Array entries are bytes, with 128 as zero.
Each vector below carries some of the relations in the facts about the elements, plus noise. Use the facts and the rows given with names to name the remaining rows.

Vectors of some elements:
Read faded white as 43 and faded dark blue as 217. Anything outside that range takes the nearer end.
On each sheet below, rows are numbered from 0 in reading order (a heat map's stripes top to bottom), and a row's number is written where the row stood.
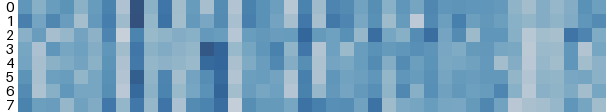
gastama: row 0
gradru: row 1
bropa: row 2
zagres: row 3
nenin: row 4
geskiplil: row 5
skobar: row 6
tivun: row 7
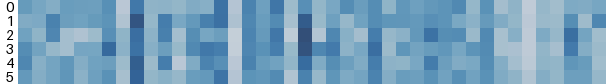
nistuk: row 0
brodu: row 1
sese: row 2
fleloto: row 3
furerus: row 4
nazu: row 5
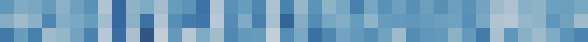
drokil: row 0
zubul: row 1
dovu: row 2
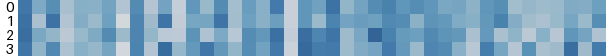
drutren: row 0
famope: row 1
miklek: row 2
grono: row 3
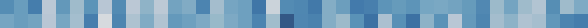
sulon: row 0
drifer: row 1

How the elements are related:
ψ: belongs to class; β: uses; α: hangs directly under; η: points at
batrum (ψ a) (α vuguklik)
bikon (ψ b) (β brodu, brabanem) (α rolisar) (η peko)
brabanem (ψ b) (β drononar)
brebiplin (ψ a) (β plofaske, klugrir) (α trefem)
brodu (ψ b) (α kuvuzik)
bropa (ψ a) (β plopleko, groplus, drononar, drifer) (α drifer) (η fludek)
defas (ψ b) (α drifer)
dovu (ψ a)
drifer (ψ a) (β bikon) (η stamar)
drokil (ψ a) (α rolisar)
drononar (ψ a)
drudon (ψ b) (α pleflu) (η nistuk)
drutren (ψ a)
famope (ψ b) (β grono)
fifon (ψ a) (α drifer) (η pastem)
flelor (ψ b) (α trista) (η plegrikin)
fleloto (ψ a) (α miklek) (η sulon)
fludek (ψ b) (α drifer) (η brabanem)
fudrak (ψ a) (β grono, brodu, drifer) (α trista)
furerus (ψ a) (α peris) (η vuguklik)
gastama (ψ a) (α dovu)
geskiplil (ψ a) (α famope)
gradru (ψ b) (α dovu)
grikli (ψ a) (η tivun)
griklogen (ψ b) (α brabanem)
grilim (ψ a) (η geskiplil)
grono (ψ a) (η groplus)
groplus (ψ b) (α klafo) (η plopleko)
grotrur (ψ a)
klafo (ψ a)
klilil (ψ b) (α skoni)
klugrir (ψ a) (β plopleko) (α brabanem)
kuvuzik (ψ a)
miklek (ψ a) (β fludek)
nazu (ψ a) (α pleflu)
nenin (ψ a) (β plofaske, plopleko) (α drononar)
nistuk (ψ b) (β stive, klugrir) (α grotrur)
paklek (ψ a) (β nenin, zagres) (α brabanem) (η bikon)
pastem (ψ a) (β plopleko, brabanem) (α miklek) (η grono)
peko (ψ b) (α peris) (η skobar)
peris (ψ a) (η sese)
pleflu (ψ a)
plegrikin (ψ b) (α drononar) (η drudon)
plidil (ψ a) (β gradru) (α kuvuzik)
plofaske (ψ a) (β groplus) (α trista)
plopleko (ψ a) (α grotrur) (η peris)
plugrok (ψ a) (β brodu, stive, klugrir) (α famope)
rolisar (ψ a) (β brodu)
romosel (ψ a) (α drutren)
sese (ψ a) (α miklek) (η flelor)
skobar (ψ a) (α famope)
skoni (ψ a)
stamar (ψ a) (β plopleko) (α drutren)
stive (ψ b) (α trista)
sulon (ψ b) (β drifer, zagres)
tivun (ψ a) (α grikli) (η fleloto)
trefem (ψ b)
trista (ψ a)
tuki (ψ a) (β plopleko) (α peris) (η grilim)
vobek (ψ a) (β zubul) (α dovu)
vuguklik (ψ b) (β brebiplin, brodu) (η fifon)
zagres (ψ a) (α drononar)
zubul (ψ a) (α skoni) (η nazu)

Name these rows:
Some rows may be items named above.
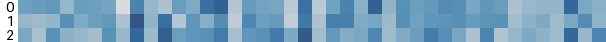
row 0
fudrak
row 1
vobek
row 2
plopleko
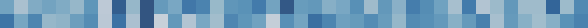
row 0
groplus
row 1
dovu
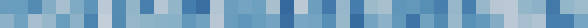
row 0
flelor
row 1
bropa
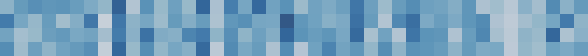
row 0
klugrir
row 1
fludek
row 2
bikon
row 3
plugrok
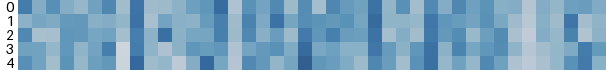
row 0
plidil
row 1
paklek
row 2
peko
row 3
defas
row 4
fifon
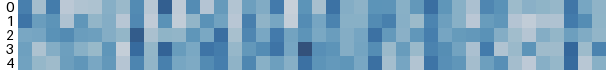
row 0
peris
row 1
vuguklik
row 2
griklogen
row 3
groplus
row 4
bikon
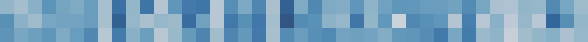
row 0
zubul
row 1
pastem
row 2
drudon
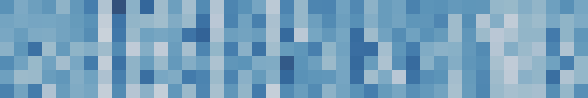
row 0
gastama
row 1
nistuk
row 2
stive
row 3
brabanem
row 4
fludek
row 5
bikon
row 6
rolisar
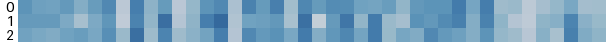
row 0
drudon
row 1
flelor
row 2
tuki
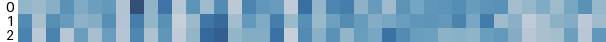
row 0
vobek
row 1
plegrikin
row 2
drononar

